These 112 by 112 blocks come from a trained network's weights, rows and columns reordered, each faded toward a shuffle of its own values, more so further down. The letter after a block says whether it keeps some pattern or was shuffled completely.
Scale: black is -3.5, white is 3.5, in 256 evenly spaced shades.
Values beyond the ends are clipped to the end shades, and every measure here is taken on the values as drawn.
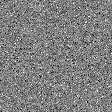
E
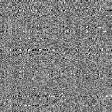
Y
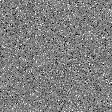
E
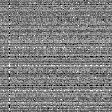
Y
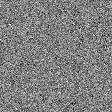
E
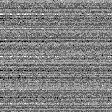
Y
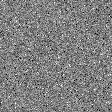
E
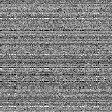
Y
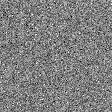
E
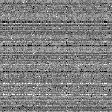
Y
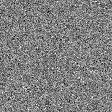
E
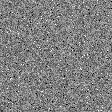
E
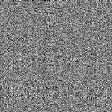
Y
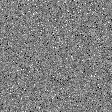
E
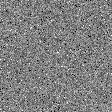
E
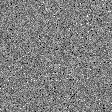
E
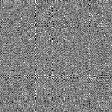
Y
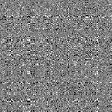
Y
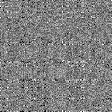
Y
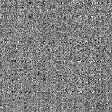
Y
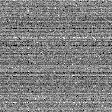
Y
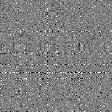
Y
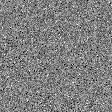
E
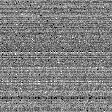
Y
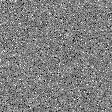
E
